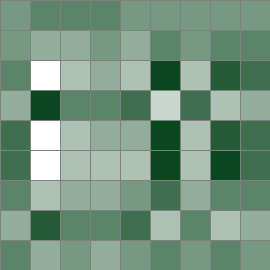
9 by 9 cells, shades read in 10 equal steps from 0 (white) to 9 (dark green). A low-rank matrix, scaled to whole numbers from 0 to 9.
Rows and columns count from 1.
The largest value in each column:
7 9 6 6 7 9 7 9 7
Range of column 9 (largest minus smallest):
3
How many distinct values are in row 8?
5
